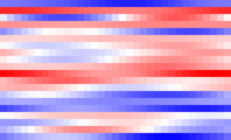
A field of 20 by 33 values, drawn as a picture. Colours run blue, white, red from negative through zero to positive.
Ninth with the highest average: middle right. Grain: streaks across. Average level on the scale: 50%. Ninth with the lowest average: bottom right.
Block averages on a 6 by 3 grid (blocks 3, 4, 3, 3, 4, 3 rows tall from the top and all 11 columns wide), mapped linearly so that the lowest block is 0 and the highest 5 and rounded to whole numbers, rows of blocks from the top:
223 / 333 / 334 / 544 / 110 / 220
